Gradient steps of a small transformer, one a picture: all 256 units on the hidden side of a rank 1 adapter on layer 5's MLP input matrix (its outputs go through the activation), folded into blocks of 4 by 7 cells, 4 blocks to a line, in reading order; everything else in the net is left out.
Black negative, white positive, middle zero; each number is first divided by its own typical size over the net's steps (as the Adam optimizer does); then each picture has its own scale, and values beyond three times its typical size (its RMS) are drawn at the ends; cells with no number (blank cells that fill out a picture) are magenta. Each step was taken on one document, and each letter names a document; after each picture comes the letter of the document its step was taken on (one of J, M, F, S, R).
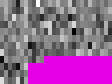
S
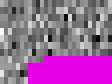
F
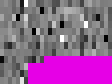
S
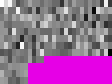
F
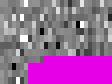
S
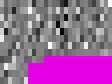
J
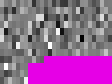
J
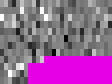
S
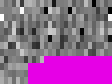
S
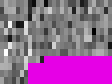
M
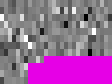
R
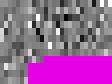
J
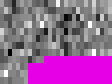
F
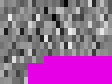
J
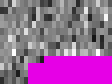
M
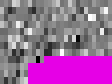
M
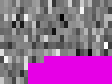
S
